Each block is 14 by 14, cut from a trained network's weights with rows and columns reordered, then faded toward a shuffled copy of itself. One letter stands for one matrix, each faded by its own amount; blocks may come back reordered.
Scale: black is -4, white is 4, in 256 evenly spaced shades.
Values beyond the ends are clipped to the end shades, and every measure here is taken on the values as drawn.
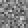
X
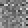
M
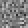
M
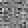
M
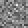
X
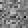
M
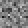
M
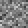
X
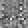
M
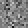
X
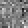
M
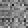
M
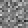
M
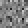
M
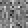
M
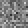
X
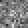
X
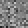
M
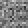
X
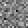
X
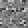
M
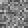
X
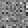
M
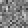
X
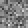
X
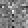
M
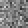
X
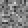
X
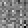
M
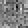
M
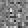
M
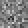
X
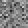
X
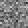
X
